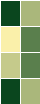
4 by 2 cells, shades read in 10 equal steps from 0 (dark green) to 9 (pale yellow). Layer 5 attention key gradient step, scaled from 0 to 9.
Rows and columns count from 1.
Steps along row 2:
down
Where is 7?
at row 3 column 1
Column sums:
16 18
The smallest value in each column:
0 3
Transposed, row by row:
0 9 7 0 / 6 3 3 6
